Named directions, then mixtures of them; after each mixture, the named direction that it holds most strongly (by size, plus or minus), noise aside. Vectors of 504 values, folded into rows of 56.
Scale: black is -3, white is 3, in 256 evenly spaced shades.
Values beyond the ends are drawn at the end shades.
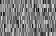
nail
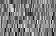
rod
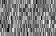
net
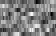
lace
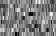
lace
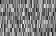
nail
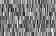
rod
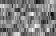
lace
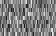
rod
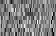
rod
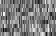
nail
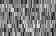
rod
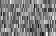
nail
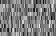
net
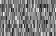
nail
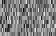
net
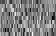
rod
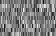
nail
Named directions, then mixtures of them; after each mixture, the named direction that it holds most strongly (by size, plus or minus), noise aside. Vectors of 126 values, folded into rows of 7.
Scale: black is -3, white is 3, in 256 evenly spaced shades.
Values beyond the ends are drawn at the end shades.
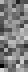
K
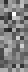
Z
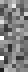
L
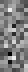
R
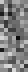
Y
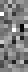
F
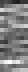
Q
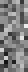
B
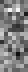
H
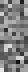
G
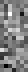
Y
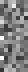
L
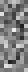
F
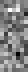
H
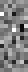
F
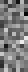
G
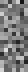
G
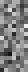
R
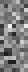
R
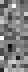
L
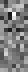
Z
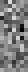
F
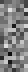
R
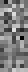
Z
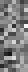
R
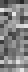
Q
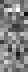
H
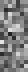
H
